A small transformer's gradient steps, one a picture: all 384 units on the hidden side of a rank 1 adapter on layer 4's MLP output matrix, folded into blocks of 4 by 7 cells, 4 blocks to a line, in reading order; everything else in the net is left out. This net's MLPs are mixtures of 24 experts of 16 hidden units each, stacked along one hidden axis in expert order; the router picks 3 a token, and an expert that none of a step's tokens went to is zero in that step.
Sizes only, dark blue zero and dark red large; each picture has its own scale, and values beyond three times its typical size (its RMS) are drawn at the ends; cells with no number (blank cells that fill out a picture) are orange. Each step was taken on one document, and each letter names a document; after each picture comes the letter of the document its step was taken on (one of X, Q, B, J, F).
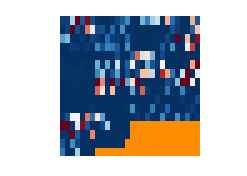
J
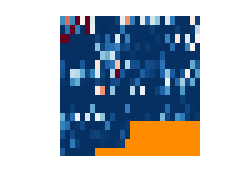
J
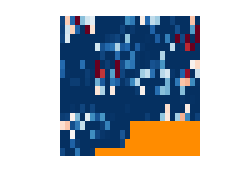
J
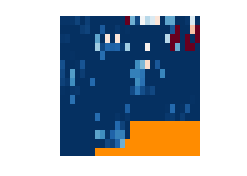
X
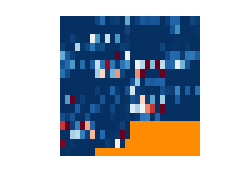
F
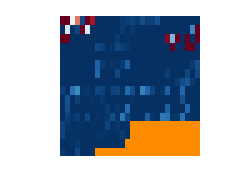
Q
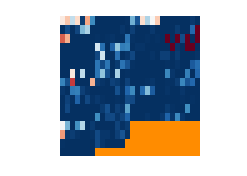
Q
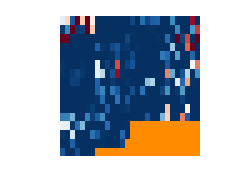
J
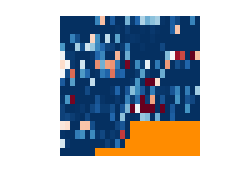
F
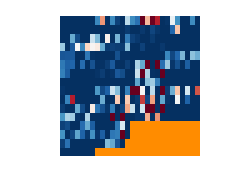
F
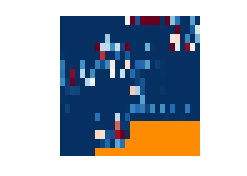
X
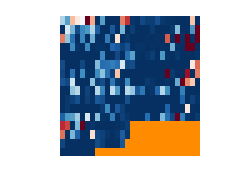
Q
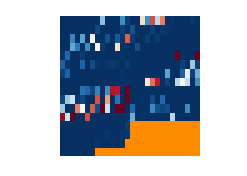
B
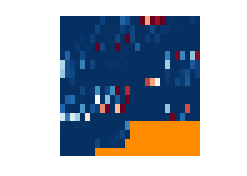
B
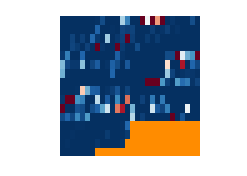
B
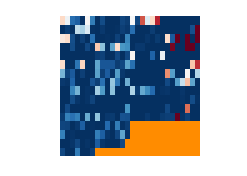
Q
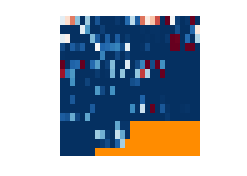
X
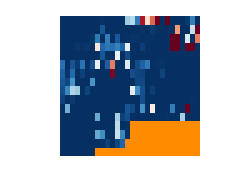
X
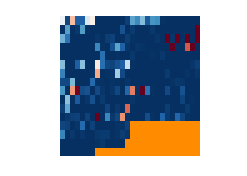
Q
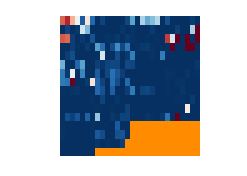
Q
